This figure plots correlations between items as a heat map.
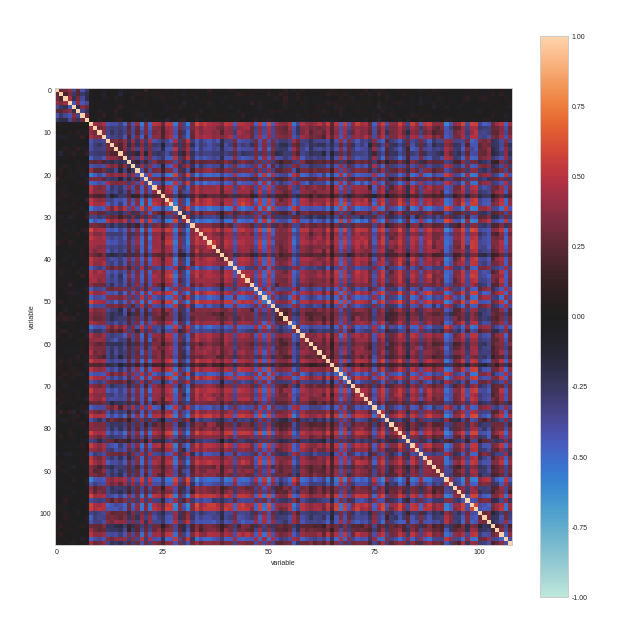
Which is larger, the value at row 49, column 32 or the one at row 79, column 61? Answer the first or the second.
the second
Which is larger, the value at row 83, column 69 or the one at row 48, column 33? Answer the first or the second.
the second
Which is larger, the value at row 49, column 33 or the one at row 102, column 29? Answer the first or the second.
the second
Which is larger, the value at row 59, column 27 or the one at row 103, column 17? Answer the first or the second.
the first
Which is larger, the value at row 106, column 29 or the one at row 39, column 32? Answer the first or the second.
the second
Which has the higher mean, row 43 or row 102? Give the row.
43
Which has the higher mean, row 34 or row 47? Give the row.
34
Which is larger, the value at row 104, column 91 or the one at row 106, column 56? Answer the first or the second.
the second
